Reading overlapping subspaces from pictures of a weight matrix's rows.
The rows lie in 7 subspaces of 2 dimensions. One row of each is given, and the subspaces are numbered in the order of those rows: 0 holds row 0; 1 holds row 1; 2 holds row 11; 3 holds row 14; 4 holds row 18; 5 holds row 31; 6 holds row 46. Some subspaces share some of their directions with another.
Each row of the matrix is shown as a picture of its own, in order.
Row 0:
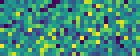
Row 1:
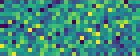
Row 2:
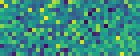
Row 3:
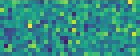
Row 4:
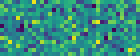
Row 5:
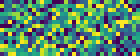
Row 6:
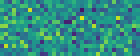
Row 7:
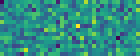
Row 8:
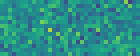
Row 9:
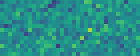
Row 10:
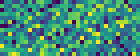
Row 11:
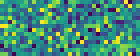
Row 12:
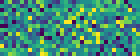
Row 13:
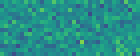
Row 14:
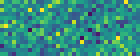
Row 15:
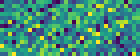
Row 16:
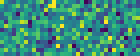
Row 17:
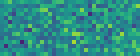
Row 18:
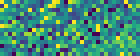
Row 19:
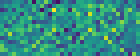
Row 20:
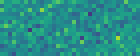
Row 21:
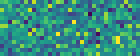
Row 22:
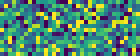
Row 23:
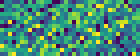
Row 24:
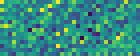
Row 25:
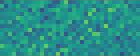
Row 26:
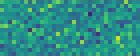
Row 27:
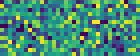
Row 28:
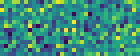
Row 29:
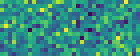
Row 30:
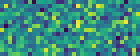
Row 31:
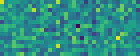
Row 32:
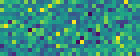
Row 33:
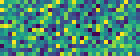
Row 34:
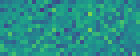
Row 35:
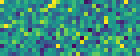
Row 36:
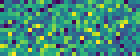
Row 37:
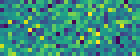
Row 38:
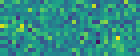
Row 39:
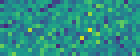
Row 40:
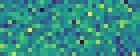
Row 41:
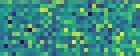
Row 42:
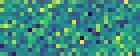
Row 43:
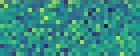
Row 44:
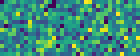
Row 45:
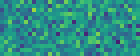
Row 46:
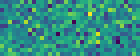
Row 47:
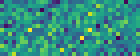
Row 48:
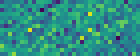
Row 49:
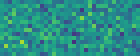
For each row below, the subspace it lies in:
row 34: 1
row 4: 1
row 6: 3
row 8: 2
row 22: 4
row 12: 3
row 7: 5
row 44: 0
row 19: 1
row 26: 6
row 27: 1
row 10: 3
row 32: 6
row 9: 0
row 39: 0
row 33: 5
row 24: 5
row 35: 0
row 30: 4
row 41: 3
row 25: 4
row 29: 4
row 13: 5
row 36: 2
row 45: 6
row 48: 1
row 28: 2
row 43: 4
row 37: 6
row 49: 3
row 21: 6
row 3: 2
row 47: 6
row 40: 5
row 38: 1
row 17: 3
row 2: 4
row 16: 0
